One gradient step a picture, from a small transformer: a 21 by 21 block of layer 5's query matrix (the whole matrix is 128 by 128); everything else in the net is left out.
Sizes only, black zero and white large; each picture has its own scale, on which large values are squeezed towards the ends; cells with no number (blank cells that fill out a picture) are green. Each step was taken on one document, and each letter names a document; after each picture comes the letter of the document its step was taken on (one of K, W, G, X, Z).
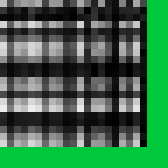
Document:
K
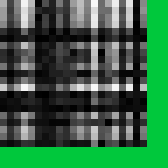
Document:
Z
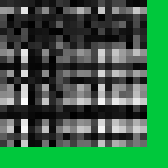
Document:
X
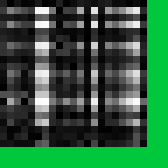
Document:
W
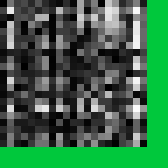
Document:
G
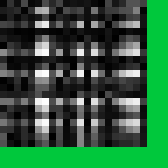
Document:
W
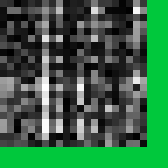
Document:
G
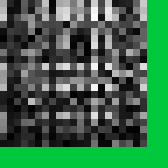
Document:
Z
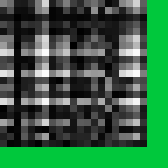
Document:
W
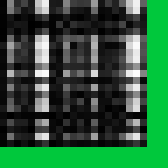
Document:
W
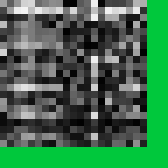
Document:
K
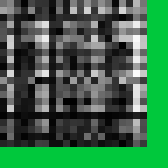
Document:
G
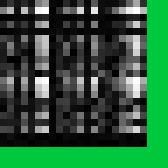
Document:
G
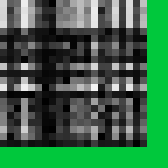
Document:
Z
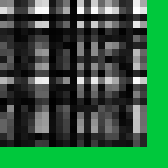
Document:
G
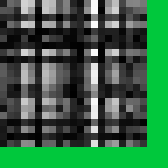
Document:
K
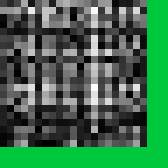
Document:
K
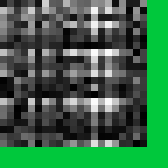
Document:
K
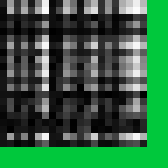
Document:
W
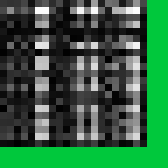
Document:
W
